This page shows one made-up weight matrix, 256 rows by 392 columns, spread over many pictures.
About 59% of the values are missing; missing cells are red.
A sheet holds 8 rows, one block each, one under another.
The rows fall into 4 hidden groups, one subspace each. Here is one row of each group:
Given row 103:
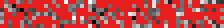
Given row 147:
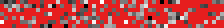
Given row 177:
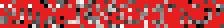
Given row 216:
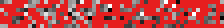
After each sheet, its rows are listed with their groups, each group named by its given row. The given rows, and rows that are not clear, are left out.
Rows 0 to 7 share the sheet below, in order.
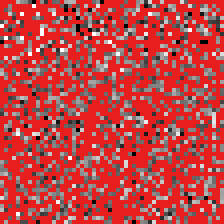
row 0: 147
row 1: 177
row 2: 147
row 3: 216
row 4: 147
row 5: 103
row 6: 103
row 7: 177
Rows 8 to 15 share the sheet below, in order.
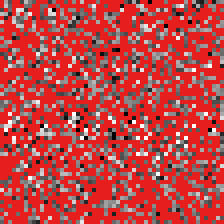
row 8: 103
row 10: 216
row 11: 147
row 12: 216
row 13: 216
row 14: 216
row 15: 216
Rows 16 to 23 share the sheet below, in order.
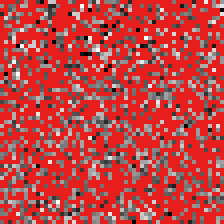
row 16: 216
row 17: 147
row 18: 147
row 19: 216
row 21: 177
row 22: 147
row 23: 177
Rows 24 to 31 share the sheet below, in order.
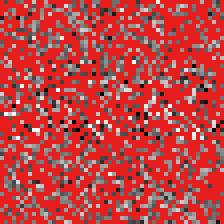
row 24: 147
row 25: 147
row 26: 103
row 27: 177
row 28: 147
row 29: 103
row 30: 216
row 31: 216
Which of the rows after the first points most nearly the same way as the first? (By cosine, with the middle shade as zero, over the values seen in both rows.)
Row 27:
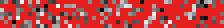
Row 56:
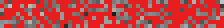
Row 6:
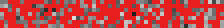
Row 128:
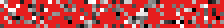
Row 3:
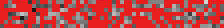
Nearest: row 3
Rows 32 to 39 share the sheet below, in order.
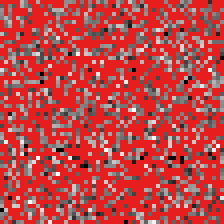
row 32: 103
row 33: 147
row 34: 103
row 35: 177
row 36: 103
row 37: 147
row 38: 177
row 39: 103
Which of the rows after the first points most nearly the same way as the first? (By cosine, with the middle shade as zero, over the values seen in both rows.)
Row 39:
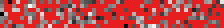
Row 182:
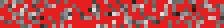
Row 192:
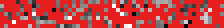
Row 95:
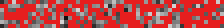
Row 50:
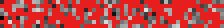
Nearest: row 50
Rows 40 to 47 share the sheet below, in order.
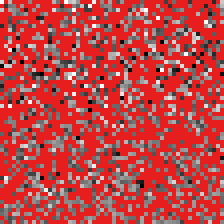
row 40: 177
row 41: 103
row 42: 103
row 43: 147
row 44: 147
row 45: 177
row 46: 177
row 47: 177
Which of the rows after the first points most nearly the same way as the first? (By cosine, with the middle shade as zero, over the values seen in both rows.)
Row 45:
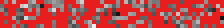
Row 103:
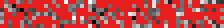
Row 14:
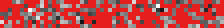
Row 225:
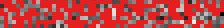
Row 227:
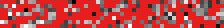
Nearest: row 103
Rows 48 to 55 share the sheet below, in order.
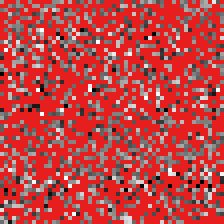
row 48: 103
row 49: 216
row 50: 147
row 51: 177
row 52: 177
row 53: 103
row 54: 216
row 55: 103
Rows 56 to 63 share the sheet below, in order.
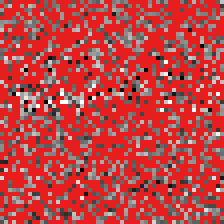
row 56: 103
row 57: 177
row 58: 147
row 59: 177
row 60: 147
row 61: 216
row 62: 147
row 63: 177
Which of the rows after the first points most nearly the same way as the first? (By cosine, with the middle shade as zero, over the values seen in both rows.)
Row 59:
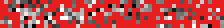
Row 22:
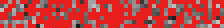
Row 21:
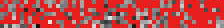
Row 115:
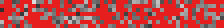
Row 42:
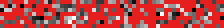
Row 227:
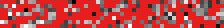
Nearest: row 42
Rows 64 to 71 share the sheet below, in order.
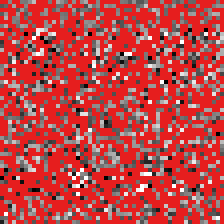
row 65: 216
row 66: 103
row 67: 147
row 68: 147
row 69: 147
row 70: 147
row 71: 147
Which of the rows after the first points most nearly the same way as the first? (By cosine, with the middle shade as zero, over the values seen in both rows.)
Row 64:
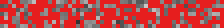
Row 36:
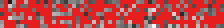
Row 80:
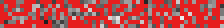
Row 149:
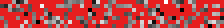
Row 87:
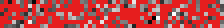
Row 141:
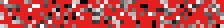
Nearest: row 149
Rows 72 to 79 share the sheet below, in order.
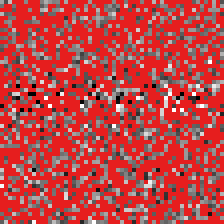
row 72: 103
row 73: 216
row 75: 216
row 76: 103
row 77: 177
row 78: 147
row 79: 177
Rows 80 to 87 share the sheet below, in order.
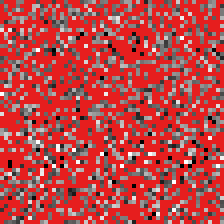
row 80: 216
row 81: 216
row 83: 147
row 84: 216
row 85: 177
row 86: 103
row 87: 103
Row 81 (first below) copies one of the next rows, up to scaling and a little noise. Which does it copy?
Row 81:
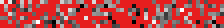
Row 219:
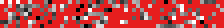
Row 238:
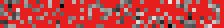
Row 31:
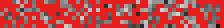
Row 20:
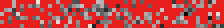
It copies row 219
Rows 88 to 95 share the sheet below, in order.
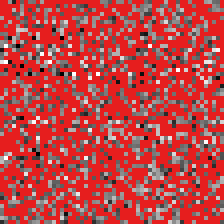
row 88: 216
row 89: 147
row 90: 103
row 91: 103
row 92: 216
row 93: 216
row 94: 147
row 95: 216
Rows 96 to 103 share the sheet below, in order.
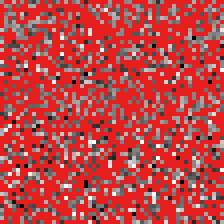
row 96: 147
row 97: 177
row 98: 216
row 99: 147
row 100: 216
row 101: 177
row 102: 103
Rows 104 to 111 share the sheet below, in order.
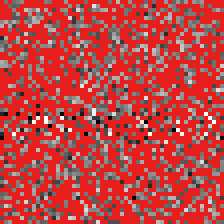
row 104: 177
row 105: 147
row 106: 216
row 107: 177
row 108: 216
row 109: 216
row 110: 147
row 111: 103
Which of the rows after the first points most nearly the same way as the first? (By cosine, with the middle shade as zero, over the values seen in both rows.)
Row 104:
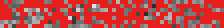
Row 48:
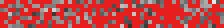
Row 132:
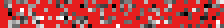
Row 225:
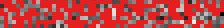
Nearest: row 132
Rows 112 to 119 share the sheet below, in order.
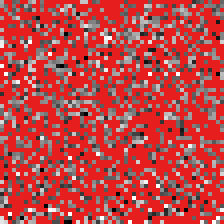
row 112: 147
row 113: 147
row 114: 147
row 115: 147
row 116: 147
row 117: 216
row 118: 177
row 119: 103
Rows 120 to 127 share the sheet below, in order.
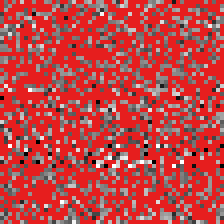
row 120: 177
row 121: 103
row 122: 103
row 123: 103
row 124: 103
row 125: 216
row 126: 103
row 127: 216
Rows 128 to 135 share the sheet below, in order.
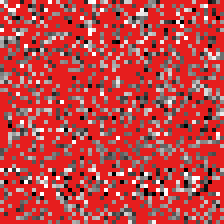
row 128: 177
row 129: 177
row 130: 177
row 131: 177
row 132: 103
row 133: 216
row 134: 103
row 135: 177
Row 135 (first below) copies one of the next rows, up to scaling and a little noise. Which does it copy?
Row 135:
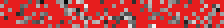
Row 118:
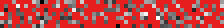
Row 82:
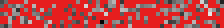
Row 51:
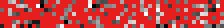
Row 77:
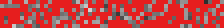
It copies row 77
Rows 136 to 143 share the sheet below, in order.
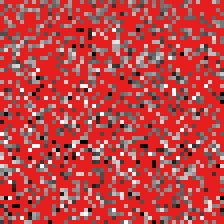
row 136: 103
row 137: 177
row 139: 216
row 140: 147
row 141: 147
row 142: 103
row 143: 103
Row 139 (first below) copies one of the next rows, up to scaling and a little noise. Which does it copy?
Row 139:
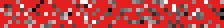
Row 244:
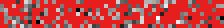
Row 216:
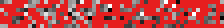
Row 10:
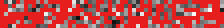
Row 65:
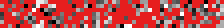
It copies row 216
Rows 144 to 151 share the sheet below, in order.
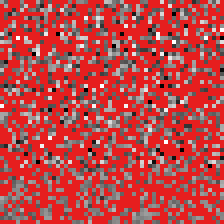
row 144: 103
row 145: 177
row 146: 216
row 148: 147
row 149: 216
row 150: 177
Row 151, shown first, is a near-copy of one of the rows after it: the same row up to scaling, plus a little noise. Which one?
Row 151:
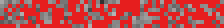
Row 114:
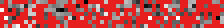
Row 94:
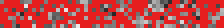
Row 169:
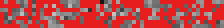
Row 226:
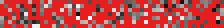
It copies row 169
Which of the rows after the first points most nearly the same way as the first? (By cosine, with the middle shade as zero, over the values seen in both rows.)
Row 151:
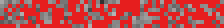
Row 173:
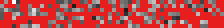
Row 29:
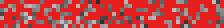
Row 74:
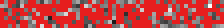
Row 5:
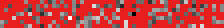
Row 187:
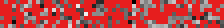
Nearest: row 187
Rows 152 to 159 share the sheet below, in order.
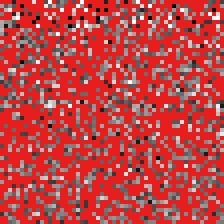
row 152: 147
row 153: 177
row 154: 216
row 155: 216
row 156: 216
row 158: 103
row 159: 147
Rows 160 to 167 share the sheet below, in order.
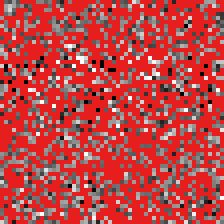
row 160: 147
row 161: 103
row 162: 177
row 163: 103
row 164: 177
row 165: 103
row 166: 103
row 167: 103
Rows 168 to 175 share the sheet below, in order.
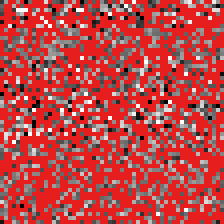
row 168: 177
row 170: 216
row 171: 147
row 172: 216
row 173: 216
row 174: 103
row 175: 103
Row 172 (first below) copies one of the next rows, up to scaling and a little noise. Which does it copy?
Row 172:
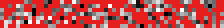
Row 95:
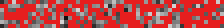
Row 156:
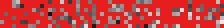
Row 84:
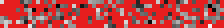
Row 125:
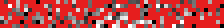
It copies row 84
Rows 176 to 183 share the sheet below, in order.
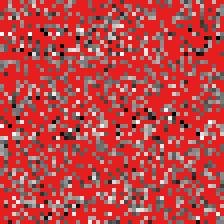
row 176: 103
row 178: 147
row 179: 103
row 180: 103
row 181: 216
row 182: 103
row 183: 177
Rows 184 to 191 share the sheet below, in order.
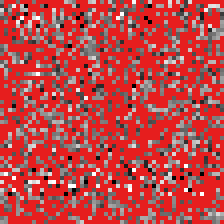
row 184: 147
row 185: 103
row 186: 147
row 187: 103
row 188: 103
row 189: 103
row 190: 103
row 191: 177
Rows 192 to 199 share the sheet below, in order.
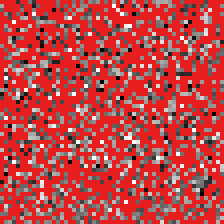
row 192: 103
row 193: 103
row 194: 216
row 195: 147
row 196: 103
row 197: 103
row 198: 103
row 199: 177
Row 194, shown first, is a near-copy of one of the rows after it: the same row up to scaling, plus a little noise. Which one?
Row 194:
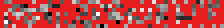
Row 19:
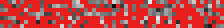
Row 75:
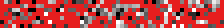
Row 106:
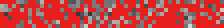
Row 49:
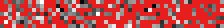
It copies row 49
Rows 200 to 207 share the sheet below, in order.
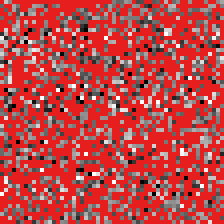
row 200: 147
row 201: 147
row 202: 103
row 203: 177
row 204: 103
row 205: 103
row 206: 177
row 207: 216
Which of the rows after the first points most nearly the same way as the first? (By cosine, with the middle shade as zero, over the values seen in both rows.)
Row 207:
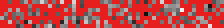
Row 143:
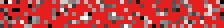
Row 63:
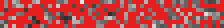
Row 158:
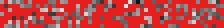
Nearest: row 158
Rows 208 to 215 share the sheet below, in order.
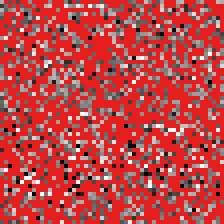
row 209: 177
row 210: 177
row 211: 103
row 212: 147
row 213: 103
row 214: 147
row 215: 216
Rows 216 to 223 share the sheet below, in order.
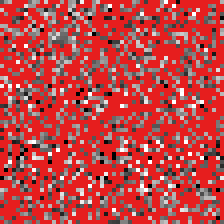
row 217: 177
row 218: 216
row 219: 216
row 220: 147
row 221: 147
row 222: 147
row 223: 103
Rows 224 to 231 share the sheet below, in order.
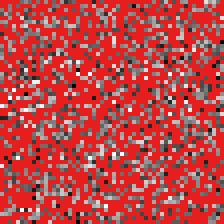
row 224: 177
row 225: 216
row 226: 147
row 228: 216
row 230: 147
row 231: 147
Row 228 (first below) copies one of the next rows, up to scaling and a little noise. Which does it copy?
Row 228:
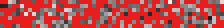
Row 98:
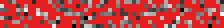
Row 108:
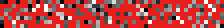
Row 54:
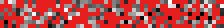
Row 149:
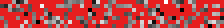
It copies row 54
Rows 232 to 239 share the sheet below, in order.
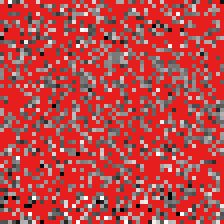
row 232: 103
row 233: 147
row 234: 177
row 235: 216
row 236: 216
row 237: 147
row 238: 216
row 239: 147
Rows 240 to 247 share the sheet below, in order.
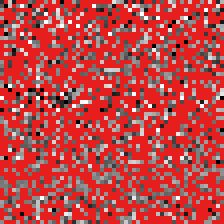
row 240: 216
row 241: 216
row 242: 177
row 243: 103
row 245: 147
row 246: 177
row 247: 177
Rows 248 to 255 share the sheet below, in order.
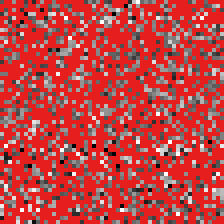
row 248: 103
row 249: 216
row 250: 216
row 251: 147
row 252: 147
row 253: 177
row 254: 147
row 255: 147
